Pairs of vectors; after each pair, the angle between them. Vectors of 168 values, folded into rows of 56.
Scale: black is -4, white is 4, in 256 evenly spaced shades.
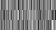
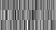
partly opposed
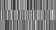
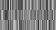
orthogonal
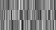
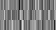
nearly opposite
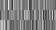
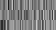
nearly opposite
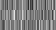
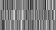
nearly parallel
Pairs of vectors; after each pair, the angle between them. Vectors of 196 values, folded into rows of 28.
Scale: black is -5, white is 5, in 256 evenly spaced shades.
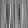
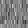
orthogonal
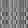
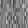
partly opposed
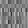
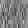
orthogonal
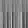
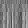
nearly opposite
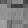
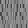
orthogonal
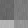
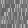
orthogonal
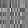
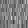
orthogonal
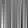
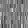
partly opposed
